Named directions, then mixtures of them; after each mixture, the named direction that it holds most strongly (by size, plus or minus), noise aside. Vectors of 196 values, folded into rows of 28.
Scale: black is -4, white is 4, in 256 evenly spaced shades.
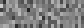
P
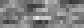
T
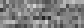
T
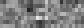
T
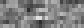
T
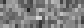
P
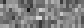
P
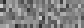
P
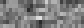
T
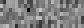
P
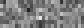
P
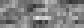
T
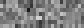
P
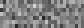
P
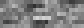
T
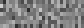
P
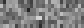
P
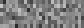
P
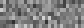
P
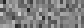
P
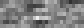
T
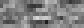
T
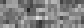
T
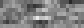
T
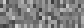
P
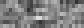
T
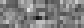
T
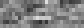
T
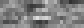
T
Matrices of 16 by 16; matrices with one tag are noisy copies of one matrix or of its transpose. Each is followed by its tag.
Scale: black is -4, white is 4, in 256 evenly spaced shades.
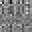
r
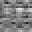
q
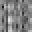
q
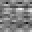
q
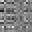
r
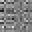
r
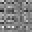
r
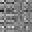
r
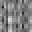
q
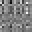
r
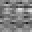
q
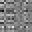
r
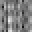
q
